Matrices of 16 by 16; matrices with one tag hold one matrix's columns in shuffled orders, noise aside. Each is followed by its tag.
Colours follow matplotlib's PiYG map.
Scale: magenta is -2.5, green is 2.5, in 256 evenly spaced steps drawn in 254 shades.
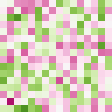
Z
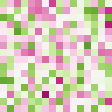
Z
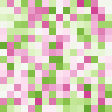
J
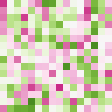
J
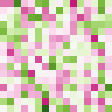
J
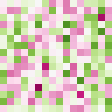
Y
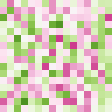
Y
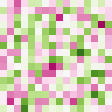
Y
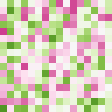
J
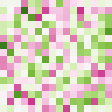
Y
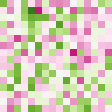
Z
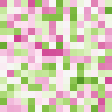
Z
